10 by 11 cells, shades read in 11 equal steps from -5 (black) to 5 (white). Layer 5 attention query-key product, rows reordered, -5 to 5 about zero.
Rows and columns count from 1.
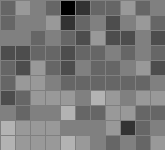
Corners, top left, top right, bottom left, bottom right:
-1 0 2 1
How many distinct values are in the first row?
5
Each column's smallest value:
-2 -2 -1 -1 -5 -3 -1 -2 -3 -1 -2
